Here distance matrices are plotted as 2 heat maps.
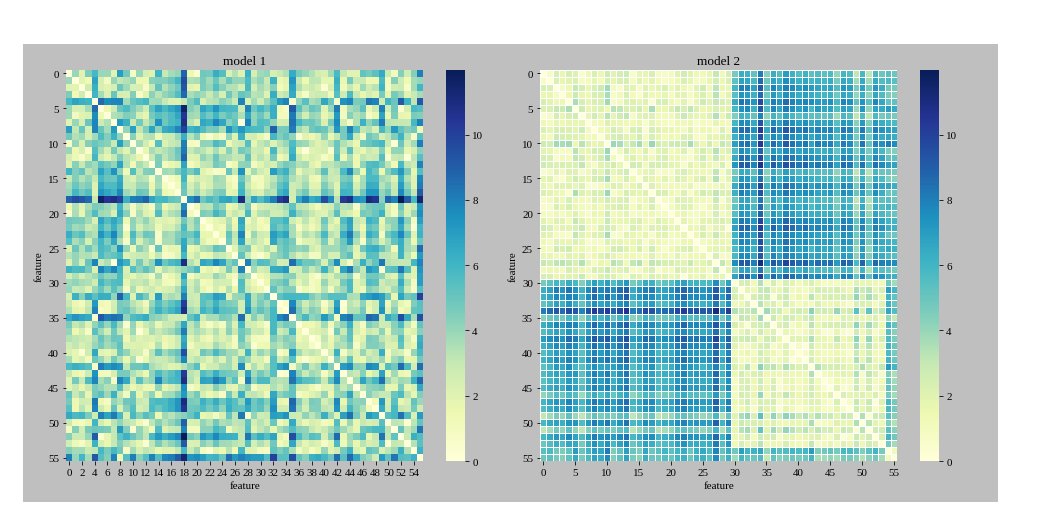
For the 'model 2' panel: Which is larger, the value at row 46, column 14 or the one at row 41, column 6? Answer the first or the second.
the second
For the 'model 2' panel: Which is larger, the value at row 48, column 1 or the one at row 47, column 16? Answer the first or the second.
the second
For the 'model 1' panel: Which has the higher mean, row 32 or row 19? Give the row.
32
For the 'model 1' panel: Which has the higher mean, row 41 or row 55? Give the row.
55
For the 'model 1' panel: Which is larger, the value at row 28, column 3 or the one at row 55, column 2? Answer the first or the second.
the second
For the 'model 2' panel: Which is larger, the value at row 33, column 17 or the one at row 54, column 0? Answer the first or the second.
the first
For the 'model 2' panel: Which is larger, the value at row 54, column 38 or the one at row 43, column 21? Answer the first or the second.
the second
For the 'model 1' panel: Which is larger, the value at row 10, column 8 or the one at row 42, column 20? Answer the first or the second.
the first
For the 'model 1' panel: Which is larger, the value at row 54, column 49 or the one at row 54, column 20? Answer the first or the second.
the second
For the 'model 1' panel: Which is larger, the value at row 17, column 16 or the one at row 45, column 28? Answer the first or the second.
the second
